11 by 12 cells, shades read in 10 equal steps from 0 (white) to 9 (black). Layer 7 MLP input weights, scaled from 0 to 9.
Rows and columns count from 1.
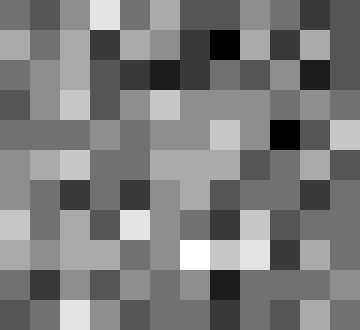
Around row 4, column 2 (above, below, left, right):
4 5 6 2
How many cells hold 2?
8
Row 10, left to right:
5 7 4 6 4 5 4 8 5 5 5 4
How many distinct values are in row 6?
5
